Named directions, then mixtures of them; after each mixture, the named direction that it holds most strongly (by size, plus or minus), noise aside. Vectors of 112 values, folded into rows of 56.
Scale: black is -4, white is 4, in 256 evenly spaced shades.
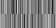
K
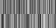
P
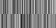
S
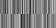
S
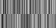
S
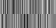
S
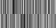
S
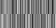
K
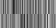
S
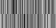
K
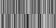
P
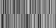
P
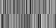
P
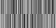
K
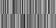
S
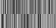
P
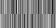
K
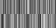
P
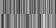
P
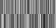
P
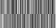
K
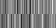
S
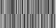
K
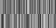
P
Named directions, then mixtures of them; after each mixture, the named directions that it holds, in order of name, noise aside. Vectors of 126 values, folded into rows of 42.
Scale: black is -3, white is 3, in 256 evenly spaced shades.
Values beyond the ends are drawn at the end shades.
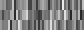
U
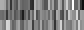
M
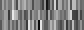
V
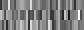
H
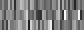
H, U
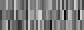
H, U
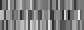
H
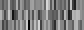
H, V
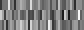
H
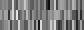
U, V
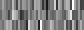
M, V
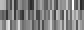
M, U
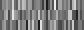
V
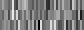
U, V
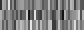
H, M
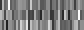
H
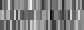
H, U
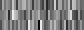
V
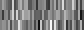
U, V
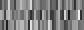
H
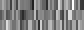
M, V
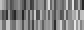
M, V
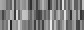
U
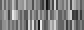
V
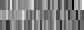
M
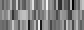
M, V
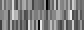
V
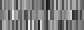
V
